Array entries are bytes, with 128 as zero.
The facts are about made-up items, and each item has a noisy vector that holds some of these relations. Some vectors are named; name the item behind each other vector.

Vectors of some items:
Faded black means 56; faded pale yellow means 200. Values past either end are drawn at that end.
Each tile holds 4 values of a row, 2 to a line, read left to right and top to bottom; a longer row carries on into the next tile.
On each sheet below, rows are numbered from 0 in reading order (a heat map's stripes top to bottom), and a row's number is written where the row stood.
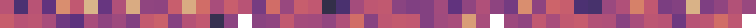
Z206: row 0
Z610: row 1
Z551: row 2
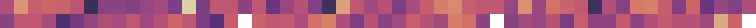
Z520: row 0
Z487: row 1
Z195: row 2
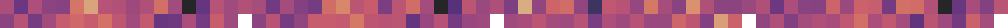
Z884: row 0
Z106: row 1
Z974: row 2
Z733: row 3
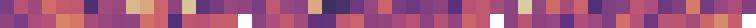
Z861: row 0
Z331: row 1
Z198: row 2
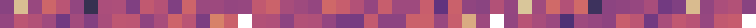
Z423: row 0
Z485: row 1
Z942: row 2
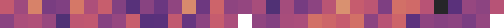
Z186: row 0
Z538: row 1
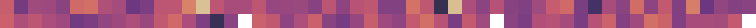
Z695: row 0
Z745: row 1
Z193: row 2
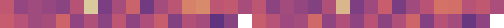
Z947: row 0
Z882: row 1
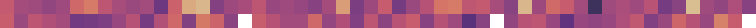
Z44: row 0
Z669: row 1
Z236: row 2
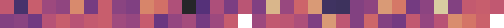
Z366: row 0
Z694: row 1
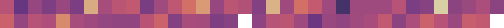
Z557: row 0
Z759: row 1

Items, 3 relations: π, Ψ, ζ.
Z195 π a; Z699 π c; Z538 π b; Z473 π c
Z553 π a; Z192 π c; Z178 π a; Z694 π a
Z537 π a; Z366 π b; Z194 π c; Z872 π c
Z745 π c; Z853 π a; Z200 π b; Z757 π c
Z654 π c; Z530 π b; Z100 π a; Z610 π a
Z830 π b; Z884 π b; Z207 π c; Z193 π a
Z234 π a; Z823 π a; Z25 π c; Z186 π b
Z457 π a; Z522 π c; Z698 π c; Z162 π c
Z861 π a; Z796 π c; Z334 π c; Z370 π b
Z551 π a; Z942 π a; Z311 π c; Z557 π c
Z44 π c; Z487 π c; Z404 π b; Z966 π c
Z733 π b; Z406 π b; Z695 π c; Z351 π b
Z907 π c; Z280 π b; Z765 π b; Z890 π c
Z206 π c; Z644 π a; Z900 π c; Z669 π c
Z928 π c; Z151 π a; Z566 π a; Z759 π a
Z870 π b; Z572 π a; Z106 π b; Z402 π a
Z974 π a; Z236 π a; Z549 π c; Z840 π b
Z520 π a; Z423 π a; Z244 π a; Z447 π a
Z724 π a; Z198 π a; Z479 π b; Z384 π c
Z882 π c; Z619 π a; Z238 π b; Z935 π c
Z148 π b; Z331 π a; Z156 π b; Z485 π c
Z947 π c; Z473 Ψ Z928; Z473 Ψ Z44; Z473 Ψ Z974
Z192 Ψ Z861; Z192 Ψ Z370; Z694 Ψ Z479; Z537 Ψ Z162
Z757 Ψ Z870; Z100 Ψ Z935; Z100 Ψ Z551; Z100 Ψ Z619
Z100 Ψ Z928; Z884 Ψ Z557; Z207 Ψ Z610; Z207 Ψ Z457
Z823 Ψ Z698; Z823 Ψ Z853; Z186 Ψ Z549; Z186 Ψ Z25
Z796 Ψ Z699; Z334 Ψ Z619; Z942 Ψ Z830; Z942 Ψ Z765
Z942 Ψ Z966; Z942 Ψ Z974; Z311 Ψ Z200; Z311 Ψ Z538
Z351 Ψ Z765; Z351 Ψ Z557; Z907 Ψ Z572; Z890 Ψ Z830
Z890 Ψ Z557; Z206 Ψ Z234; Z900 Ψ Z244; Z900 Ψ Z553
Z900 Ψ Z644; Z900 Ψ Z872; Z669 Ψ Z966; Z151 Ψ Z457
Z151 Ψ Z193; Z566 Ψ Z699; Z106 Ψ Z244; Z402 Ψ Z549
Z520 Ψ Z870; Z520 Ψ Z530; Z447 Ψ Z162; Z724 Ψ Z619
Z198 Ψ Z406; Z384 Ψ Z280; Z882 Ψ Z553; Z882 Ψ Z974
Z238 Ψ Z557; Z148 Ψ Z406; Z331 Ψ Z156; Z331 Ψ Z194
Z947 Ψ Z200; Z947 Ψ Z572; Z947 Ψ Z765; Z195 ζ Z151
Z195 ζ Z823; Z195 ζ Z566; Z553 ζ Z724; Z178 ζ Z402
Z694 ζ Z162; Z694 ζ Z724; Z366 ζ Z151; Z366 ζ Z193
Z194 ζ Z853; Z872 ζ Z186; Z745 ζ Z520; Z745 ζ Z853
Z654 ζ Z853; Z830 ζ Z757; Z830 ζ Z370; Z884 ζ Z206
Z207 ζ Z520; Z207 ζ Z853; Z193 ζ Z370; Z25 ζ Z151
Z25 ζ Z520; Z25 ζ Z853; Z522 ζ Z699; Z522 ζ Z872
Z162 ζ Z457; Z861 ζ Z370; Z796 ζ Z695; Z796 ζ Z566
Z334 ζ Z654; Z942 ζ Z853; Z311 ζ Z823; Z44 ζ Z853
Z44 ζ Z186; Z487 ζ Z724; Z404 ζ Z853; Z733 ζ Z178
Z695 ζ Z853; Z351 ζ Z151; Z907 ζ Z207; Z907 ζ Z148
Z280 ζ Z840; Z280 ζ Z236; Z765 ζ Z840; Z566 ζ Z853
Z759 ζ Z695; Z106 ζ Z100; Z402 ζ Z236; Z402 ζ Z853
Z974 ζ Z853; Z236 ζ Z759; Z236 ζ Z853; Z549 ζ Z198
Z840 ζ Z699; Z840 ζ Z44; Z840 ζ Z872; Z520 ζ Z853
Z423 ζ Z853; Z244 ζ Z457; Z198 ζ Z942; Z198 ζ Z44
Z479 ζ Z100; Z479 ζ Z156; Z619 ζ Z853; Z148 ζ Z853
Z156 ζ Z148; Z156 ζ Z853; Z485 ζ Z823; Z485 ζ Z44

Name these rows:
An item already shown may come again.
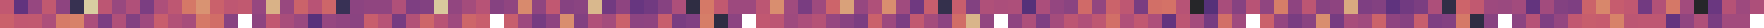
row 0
Z487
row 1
Z942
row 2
Z384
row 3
Z522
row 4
Z733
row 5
Z384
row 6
Z106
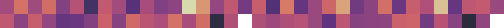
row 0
Z853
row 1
Z757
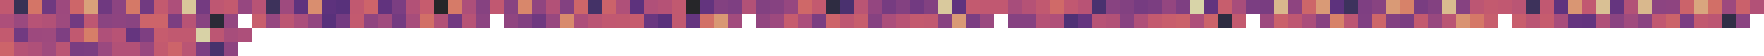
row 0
Z757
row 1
Z194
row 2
Z280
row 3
Z457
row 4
Z151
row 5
Z694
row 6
Z206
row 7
Z654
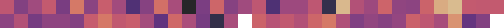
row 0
Z148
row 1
Z162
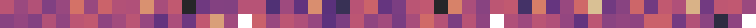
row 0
Z765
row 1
Z194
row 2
Z757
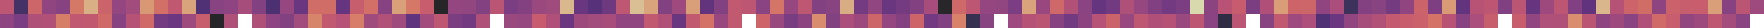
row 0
Z370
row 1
Z479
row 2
Z234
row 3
Z384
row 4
Z100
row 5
Z566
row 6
Z698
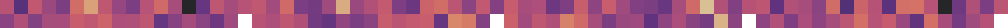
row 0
Z238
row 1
Z699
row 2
Z549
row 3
Z404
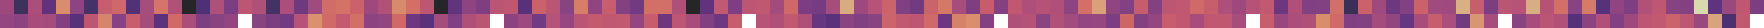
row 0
Z156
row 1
Z830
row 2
Z351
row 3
Z699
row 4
Z311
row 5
Z25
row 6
Z823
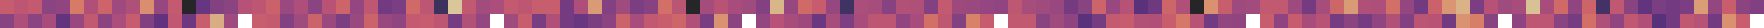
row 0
Z840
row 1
Z907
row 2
Z796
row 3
Z423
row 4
Z207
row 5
Z872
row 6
Z402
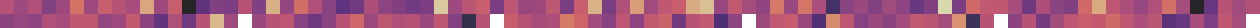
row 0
Z765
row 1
Z100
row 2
Z192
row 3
Z724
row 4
Z884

